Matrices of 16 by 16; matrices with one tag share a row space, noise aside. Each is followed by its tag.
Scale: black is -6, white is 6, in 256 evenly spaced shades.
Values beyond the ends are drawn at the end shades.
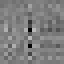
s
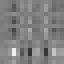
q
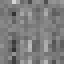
q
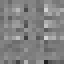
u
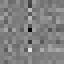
s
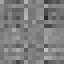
u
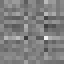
u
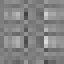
u
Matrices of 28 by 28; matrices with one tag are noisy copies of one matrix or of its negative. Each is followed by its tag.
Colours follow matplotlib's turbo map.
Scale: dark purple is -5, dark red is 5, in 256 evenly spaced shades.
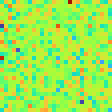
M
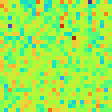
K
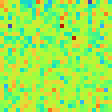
K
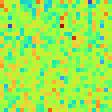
K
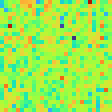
K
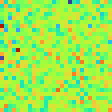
M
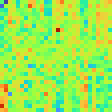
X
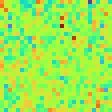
K
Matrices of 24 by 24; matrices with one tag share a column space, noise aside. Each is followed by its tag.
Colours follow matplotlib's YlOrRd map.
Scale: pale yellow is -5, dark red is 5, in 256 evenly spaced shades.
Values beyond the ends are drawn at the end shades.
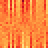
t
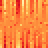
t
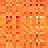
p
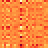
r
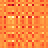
p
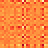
r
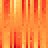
t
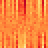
t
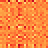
r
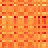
p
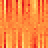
t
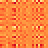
r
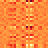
r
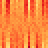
t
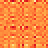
r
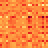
p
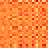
r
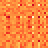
p
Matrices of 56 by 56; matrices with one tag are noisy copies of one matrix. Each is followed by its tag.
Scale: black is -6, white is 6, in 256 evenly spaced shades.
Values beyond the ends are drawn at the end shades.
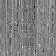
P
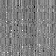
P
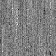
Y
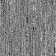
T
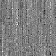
Y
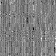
T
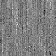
Y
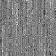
Y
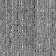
P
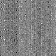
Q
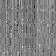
P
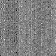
Q
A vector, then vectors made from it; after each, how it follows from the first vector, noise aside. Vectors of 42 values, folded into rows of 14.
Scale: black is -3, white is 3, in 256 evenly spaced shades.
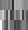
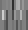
partly zeroed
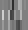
partly zeroed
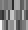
sign-scrambled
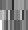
copied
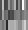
wrapped around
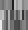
copied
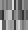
sign-scrambled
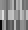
sign-scrambled
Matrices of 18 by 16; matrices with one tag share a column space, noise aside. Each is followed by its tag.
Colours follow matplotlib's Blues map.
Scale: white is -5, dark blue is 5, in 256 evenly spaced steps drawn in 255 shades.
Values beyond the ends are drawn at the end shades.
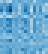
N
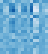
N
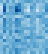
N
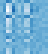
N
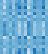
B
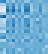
N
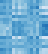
B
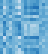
B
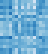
B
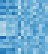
B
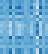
B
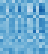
N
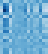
N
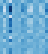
N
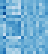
B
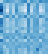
N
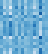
B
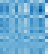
N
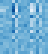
N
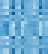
B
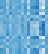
B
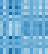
B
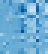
N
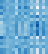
B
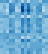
N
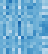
B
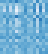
N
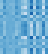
B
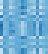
B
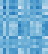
B
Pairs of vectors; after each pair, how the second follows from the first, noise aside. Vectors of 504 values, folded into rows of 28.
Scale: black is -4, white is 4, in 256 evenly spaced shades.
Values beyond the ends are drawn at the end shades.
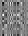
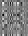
negated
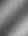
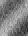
negated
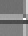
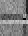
negated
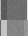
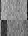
negated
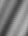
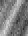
negated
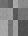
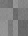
shrunk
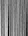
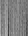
shrunk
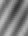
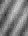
negated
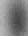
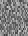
shuffled
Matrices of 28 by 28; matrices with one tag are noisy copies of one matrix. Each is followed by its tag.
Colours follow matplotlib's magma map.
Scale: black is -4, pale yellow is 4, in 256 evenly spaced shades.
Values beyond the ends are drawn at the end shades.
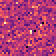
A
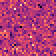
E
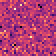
E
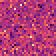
E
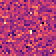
A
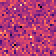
E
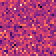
E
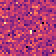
A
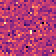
A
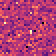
A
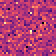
A
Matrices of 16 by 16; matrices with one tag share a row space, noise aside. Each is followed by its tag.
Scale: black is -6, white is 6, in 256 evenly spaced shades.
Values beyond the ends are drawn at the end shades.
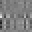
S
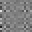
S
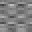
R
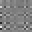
S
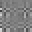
S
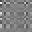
S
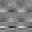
R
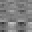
R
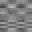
R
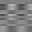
R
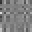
S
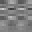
R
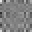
S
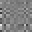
S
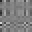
S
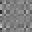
S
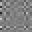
S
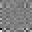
S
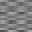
R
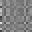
S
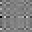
S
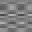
R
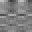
R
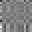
S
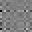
S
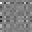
S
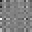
S
